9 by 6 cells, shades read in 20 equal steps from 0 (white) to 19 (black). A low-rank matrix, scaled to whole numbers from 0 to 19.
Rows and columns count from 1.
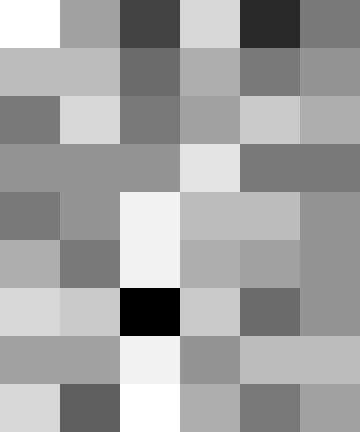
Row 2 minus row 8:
-2 -2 10 -2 5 3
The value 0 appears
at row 1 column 1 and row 9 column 3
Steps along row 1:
up up down up down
